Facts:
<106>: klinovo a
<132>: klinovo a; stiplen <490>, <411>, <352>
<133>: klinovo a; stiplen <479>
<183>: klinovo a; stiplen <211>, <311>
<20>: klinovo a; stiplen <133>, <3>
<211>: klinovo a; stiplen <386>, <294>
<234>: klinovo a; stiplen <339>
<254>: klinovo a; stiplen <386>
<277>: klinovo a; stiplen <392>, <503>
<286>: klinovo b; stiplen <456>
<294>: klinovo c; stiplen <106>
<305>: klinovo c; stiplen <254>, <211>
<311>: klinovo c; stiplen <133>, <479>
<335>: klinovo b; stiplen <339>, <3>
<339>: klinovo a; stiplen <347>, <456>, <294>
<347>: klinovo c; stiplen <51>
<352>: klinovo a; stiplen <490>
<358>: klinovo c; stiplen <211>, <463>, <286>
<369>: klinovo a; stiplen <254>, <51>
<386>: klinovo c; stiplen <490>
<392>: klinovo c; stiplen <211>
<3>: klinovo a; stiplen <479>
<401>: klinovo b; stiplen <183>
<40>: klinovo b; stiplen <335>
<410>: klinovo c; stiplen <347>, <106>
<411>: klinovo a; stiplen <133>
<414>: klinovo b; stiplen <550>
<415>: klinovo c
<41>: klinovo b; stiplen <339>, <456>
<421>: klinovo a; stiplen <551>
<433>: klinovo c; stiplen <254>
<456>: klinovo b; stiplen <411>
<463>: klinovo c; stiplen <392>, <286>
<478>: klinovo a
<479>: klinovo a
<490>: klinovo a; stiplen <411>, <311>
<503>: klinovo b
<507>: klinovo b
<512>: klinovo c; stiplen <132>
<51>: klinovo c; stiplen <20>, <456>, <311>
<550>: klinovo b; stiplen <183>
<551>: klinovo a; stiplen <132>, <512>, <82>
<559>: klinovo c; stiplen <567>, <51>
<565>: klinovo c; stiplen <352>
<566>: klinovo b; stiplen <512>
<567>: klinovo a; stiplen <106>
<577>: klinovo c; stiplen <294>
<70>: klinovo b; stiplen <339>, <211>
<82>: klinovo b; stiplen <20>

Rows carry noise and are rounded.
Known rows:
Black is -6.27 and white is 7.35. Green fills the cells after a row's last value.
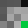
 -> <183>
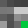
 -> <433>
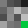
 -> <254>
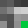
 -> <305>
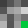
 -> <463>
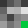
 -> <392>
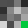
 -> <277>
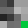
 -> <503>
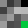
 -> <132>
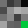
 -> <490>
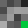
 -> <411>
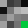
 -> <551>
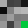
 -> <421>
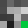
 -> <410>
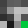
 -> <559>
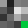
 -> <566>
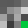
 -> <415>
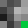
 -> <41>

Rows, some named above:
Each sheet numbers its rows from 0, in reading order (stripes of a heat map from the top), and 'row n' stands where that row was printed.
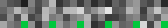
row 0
<254>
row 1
<507>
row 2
<392>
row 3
<565>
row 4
<286>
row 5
<277>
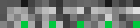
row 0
<183>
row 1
<358>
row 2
<347>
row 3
<211>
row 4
<386>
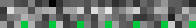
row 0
<106>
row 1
<352>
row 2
<347>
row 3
<294>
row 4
<311>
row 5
<456>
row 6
<369>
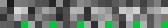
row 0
<566>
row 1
<20>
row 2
<82>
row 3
<567>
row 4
<577>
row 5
<463>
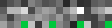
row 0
<392>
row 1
<478>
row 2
<512>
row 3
<51>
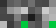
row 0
<51>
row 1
<70>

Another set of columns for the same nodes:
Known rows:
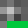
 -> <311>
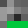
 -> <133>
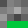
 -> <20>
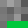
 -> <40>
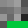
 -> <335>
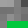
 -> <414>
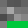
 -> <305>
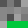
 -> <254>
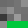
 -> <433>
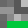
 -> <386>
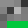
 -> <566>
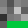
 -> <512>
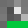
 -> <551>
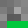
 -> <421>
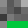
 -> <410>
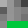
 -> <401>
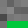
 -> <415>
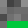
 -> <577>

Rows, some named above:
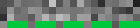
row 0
<51>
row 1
<386>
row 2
<490>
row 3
<211>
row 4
<286>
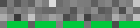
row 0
<411>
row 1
<352>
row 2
<277>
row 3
<415>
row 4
<132>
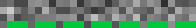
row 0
<311>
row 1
<566>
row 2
<41>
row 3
<456>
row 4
<132>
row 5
<82>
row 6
<183>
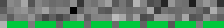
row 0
<369>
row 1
<20>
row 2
<463>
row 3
<565>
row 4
<490>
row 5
<392>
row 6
<70>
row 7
<82>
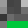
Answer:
<294>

